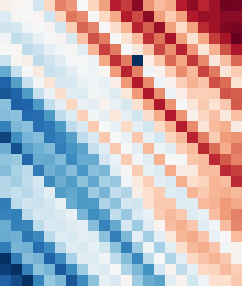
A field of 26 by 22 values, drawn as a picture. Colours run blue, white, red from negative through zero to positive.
Neither half mirrors the other. A single lone cell is far lower than the cells round it. The top right is the ninth with the highest average. The field climbs toward the top right. The grain runs diagonally down to the right. Values change most from cell to cell in the top middle.
